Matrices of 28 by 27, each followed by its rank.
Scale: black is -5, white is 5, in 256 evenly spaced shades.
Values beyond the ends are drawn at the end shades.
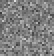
full rank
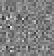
five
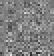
five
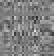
three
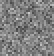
full rank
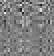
three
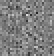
five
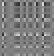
one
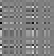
one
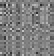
three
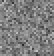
full rank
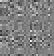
three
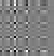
one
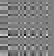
one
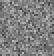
full rank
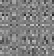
three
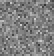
full rank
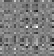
three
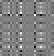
one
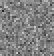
full rank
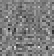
five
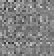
five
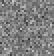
full rank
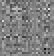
five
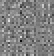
five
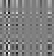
one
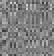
three
